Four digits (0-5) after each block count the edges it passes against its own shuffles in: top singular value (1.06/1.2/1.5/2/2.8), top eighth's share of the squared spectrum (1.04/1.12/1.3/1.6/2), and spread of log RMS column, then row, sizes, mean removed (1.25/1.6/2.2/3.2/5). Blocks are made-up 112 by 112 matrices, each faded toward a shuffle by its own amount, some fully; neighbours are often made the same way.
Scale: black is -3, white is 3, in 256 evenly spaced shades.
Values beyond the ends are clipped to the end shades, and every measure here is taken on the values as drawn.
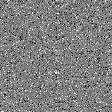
3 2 0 1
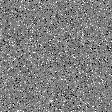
2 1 0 0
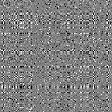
5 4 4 4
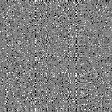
5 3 2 2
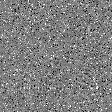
3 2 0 0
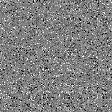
4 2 1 1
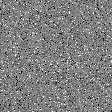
2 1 0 0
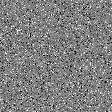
0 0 0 0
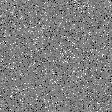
3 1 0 0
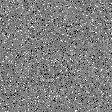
2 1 0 0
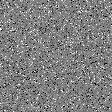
0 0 0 0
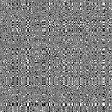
5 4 4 4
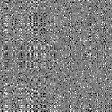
5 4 3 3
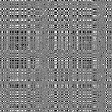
5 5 5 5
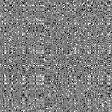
5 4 3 3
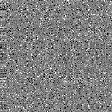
4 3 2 2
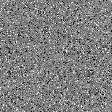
3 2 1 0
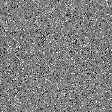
3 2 0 1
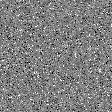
2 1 0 0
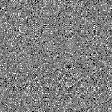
4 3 2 2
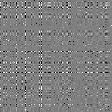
5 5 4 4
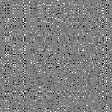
5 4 3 3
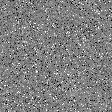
0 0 0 0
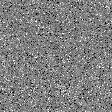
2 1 1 0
